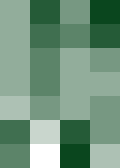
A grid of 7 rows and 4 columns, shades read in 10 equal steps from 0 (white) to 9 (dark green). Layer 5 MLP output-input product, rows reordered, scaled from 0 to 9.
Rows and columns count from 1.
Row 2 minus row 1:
0 -1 1 -1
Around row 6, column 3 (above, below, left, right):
4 9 2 5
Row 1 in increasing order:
4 5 8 9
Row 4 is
4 6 4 4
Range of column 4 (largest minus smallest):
6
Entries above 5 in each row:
2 3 1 1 0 2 2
